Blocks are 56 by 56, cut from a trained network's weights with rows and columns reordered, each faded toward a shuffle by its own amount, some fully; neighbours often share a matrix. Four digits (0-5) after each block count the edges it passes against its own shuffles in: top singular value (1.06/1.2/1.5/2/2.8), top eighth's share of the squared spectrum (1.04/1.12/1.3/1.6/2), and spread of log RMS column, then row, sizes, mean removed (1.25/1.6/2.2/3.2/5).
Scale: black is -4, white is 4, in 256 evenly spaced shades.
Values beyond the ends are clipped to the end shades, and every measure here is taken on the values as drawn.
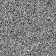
0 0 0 0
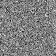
0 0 0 0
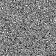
0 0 0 0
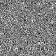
2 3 2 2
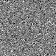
2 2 1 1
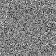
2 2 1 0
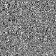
2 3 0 2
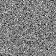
0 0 0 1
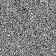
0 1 0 0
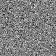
0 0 0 0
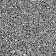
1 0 0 0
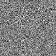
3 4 1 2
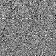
3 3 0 2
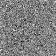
2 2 0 0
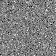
0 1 0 0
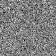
2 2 0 1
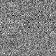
3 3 1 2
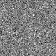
2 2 0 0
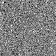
0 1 0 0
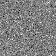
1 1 0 0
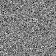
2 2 1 0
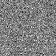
2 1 0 1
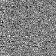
3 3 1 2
